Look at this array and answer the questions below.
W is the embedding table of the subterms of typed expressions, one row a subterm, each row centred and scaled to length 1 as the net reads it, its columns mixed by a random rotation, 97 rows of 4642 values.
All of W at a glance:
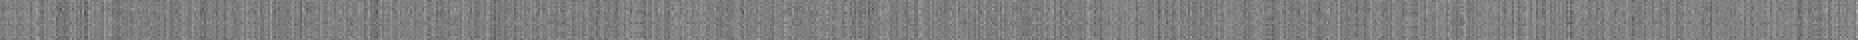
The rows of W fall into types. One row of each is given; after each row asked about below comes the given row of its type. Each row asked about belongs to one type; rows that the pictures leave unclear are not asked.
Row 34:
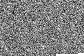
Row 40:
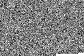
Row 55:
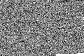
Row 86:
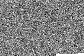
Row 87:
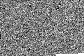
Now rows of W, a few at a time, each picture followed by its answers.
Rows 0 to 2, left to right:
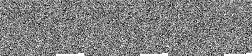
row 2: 40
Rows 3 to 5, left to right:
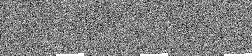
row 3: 87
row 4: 34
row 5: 55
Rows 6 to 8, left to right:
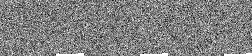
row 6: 86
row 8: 34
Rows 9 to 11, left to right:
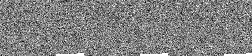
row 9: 55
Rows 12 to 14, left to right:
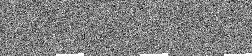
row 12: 86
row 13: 87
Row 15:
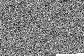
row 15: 55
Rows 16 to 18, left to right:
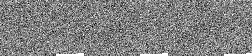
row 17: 86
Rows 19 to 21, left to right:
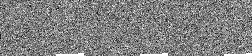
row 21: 87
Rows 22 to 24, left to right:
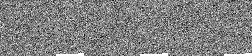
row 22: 87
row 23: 87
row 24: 55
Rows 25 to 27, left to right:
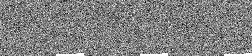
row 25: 55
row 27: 55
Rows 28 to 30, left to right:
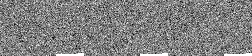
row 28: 55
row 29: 34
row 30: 34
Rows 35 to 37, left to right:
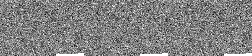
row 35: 86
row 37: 86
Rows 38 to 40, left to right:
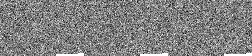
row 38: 34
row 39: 87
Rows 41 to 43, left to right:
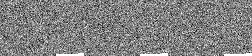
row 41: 34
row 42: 55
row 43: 87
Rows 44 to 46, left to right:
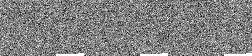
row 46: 87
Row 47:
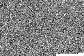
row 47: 40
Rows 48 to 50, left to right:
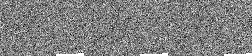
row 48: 87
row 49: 40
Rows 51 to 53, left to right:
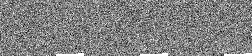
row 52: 86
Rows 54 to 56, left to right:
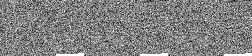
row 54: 86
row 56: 55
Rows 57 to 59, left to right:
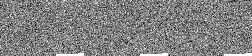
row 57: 86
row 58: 86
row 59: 55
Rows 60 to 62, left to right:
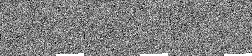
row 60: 87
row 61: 87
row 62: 34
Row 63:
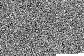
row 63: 86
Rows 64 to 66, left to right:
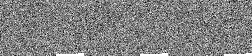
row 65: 34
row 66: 55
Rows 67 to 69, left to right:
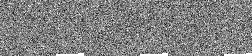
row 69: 87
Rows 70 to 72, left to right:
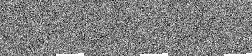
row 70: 34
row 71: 87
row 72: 40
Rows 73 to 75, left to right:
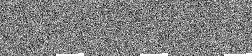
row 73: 34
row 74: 86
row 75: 87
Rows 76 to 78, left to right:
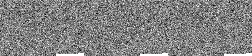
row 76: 40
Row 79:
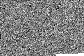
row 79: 87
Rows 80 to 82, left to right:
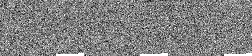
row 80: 40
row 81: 55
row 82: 34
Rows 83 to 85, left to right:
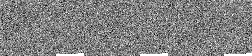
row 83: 34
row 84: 87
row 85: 40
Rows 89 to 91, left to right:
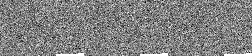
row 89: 55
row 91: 87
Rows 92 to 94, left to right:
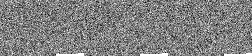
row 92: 86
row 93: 34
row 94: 34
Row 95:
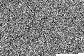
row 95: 40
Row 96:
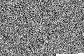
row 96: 34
